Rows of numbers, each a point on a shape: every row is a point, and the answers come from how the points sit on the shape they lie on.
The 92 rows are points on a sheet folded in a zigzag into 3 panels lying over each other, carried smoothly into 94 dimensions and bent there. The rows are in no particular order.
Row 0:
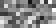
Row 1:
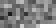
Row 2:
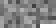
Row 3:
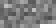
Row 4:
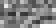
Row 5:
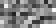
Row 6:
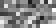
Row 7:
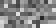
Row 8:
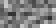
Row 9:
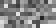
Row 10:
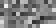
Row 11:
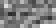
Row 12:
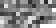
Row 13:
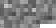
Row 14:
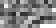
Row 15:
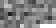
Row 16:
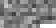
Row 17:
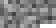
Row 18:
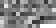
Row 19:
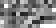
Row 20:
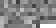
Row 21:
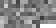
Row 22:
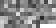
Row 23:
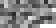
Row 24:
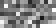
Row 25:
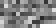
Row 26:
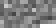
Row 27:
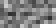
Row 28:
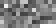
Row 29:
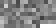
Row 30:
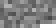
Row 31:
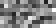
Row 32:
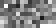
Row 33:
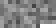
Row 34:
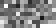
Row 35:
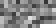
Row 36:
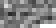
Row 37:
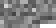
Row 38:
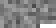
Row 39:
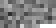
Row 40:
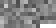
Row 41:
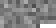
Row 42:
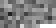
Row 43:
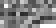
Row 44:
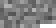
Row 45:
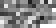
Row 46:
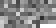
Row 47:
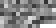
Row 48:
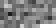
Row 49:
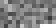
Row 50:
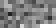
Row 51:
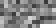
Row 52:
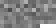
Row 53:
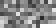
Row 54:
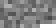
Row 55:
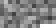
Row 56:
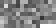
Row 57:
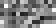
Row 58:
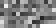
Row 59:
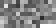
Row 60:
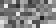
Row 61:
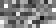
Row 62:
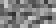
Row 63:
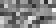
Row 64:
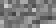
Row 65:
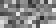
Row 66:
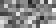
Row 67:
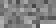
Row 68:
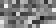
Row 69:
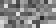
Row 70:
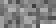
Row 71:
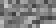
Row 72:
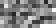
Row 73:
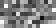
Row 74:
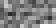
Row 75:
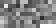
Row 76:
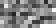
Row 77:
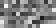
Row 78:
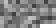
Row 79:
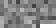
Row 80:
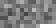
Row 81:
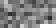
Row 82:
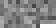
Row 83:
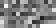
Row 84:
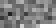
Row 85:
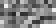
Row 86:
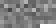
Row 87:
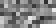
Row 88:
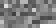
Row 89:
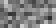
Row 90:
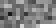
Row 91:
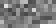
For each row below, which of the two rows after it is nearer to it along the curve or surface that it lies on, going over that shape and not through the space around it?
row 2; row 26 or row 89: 26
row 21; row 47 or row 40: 40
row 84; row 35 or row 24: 35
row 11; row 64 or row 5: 5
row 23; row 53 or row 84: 84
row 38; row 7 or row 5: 7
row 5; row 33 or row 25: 25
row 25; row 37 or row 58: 58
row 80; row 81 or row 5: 81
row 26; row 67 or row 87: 87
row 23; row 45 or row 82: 45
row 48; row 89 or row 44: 89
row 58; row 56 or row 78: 78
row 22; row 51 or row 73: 73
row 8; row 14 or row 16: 14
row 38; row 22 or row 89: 22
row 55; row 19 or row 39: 39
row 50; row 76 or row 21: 76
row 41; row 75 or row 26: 75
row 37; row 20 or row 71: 71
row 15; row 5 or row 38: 5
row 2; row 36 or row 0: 0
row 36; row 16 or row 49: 49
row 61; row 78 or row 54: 78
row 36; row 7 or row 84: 84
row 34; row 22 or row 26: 22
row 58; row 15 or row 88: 88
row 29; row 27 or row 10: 10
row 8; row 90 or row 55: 90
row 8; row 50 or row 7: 50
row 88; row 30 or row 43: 30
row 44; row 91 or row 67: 91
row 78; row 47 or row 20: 47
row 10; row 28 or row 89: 28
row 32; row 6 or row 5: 6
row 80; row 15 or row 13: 13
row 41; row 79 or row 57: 79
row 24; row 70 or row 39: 70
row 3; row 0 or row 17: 17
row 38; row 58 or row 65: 65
